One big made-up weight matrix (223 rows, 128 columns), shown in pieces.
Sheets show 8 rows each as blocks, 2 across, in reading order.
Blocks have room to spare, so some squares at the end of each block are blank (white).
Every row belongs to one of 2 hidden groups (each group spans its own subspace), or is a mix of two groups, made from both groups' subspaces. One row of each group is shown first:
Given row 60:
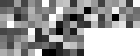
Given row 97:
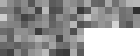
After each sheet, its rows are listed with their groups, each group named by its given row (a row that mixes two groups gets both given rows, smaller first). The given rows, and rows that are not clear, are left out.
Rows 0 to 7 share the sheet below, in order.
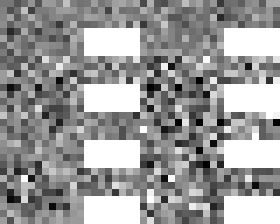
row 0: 60
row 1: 97
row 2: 60
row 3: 60
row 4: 60 and 97
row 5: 97
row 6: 60 and 97
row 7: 60
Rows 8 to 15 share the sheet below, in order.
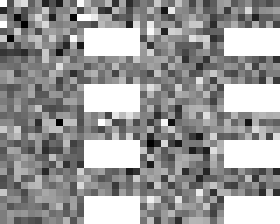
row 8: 97
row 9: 60
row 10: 60
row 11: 60
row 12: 97
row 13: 60
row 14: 97
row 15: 60
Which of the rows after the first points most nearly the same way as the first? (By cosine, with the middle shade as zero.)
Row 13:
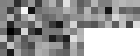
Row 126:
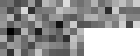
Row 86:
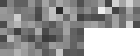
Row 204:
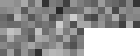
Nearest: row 126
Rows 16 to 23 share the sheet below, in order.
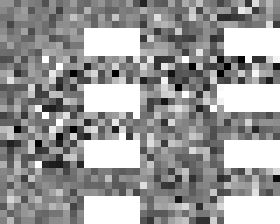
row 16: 60
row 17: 97
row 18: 60
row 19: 97
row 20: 60
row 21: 60
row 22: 60
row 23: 97
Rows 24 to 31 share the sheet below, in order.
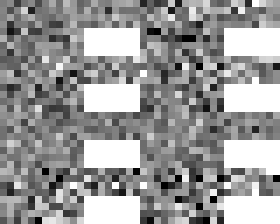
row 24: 60
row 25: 60 and 97
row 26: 60
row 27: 97
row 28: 60
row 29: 60
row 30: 60
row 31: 97
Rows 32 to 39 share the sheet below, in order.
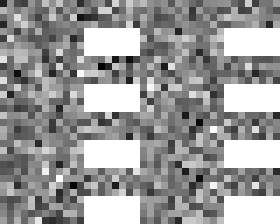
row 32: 97
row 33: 97
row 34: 97
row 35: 60
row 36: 97
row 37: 60
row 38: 60
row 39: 60
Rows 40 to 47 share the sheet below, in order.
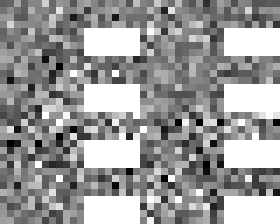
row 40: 60
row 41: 60
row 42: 60
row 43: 97
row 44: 60
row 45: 97
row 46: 60 and 97
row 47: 60
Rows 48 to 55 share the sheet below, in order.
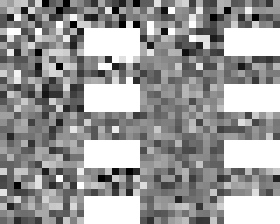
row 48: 60
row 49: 60
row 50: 97
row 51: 97
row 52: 60
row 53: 97
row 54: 97
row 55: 97
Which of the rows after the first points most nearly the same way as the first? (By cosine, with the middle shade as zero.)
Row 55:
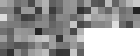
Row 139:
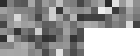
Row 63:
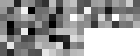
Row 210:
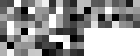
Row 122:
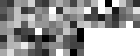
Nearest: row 63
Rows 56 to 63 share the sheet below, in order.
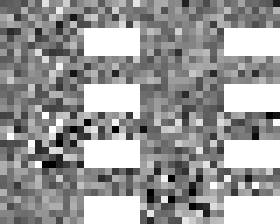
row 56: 60
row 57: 60 and 97
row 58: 60
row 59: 60 and 97
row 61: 97
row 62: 97
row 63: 60
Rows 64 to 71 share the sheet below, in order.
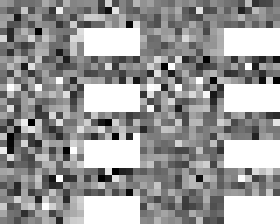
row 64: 60 and 97
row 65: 97
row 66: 60
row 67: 60
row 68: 60 and 97
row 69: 97
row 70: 97
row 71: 97
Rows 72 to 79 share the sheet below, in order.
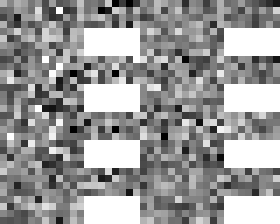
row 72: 97
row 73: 60 and 97
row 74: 60
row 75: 60 and 97
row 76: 60
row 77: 97
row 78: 97
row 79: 97
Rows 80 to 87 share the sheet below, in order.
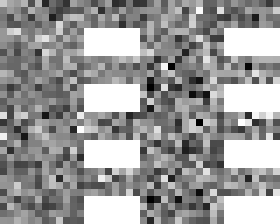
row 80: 60 and 97
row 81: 60 and 97
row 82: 60 and 97
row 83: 60
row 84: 97
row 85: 97
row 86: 97
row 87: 60
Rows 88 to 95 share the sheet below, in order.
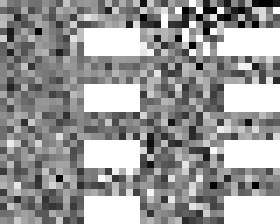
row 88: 60 and 97
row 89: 97
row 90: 60
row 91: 60 and 97
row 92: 60
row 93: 60 and 97
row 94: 97
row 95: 60
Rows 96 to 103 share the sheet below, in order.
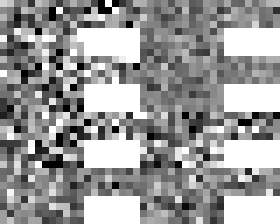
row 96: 97
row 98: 97
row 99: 60 and 97
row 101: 60 and 97
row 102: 60
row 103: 97
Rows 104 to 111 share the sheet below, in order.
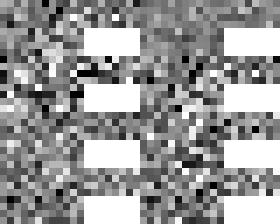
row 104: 60
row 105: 97
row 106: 97
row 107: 60
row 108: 60
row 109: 60
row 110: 60
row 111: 60
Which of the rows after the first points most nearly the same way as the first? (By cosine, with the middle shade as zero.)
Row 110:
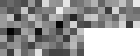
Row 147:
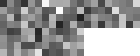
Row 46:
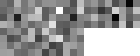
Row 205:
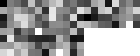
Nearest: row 147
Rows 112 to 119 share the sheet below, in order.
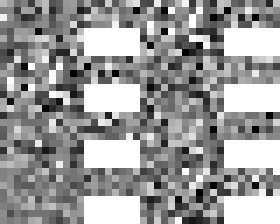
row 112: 97
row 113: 60
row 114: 60
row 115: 60 and 97
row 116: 97
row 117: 60 and 97
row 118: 60 and 97
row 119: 60
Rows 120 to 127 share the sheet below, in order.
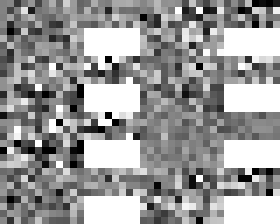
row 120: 60
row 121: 97
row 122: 97
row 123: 97
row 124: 97
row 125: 97
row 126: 60
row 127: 97
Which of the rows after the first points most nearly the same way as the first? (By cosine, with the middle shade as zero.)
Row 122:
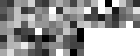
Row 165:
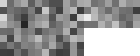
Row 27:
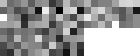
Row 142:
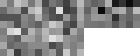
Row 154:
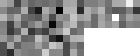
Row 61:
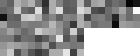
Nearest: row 61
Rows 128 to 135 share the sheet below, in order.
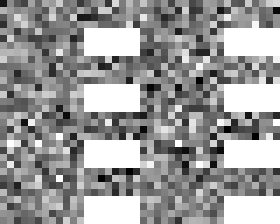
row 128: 97
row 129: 97
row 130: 97
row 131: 60
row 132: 60
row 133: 97
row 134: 97
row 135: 60
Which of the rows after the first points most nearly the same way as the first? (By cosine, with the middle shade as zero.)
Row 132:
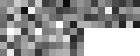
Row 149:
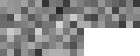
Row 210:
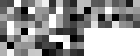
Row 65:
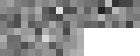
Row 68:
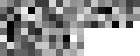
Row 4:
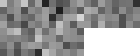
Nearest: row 149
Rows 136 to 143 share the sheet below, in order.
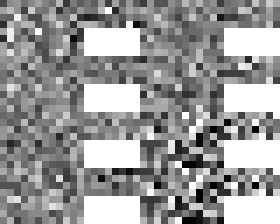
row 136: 60 and 97
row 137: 97
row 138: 60
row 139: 97
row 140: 60
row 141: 60
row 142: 60 and 97
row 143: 60
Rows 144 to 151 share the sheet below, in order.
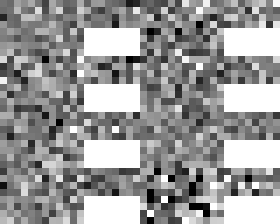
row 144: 97
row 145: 60
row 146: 97
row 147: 60 and 97
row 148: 60
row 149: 60
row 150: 97
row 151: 60
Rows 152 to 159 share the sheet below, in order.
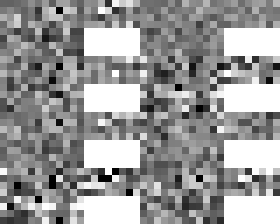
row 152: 97
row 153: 60
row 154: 60 and 97
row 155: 97
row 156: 97
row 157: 97
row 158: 97
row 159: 97
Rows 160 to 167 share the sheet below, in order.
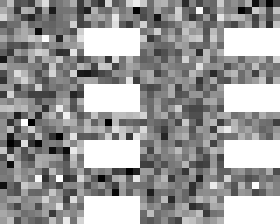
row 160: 97
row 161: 97
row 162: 97
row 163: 60
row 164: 60
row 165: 97
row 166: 97
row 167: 60
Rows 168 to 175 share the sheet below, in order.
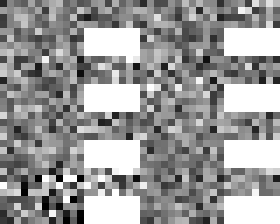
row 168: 97
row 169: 97
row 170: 97
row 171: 60
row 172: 97
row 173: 60 and 97
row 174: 97
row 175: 97
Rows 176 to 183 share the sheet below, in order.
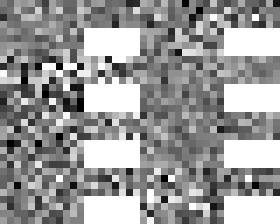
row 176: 97
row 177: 60
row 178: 97
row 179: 97
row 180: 60
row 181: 97
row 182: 60 and 97
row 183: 60
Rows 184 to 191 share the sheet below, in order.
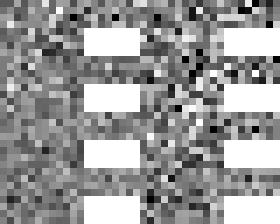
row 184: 60
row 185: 97
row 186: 60
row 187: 60
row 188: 97
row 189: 60
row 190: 60
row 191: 60
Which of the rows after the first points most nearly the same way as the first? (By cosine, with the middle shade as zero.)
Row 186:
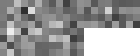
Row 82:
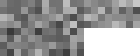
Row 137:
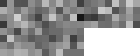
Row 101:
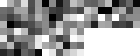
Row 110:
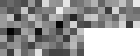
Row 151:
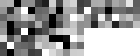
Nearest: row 137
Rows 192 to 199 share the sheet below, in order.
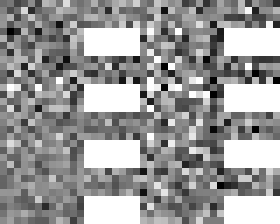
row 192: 60
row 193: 60 and 97
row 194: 60
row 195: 60
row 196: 60
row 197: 60
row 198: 97
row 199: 97
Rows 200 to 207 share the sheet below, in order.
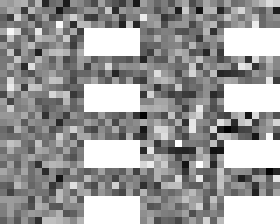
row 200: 60
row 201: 97
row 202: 60
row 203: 97
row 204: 60
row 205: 97
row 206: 60
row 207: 97
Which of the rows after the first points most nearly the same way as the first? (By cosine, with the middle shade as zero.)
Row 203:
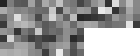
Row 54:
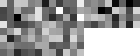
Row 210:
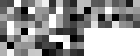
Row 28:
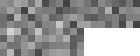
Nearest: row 28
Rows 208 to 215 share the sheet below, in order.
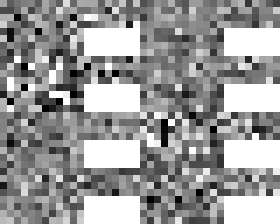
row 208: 60 and 97
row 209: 97
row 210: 60
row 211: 97
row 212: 60
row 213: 60 and 97
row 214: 97
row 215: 60
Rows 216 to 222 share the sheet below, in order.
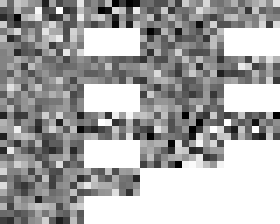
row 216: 97
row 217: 60
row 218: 60
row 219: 97
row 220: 97
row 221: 60
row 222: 97
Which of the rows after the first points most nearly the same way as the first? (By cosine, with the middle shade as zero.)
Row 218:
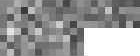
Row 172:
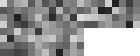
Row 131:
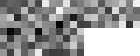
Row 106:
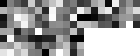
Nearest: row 106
